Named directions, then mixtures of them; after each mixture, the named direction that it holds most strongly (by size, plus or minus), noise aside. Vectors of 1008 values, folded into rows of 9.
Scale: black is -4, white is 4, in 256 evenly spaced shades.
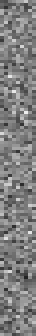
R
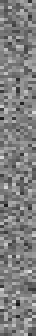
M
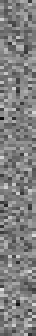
M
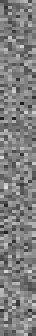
M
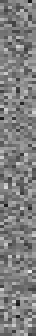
M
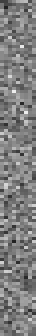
R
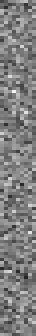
R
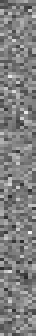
R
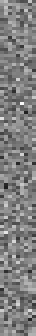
M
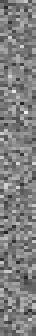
R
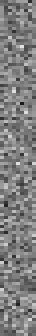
M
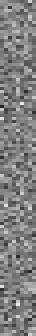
M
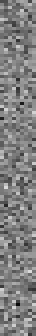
M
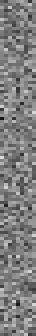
M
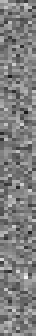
R
